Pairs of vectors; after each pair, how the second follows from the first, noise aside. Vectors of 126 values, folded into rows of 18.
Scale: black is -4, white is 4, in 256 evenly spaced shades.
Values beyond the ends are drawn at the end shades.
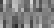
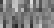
copied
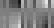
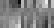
copied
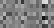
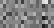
copied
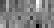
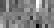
copied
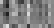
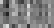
copied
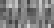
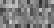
sign-scrambled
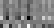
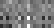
sign-scrambled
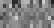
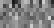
copied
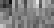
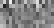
sign-scrambled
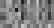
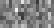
sign-scrambled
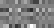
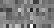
sign-scrambled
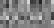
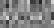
copied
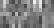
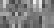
copied
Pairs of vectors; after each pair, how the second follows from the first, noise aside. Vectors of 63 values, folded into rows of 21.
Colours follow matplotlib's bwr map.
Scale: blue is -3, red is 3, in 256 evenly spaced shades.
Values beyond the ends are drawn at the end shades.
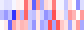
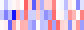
copied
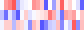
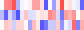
copied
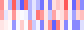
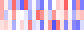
copied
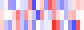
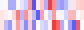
copied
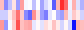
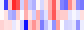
wrapped around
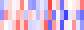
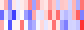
wrapped around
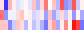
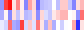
reversed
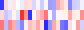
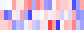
wrapped around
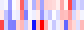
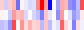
reversed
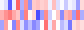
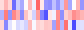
reversed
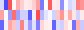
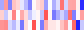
reversed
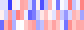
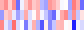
reversed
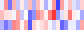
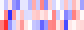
wrapped around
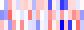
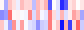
copied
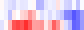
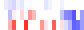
partly zeroed
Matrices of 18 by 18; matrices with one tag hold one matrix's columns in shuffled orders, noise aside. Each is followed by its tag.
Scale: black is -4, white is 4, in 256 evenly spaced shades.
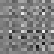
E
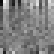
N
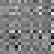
E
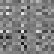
E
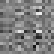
E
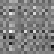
E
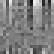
N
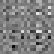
E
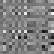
E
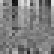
N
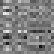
E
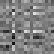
E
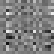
E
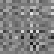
E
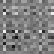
E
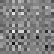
E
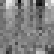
N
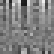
N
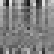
N
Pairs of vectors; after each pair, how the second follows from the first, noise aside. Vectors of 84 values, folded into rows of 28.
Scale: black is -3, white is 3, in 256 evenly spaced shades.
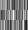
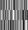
sign-scrambled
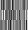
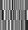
sign-scrambled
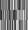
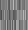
shrunk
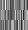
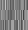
shrunk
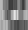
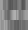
shrunk
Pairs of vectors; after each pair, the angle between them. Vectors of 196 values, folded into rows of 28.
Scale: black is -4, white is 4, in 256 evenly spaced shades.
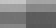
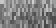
partly aligned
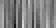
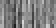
nearly parallel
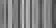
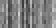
nearly opposite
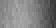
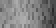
nearly parallel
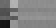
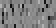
orthogonal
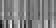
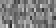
partly opposed
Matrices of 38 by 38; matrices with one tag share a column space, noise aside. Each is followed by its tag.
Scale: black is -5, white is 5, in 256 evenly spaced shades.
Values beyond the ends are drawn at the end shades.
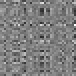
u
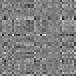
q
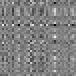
u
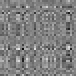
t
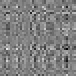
t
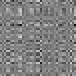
u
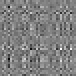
t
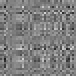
t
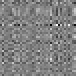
u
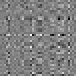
q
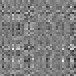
t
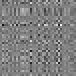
u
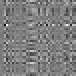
u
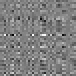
q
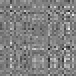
t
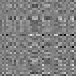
q
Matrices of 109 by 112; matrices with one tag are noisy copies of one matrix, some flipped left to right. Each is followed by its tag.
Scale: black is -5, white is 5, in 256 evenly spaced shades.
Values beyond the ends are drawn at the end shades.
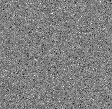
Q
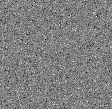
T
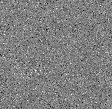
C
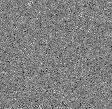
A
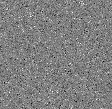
A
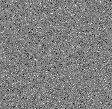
Q
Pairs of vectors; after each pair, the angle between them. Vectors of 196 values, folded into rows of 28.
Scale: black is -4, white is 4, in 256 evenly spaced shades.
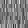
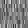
nearly parallel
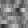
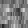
nearly parallel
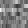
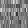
partly aligned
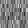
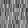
nearly opposite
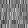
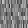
orthogonal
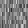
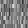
partly aligned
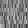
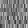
nearly opposite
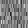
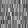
nearly opposite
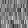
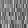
partly aligned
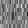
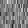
orthogonal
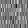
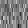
orthogonal
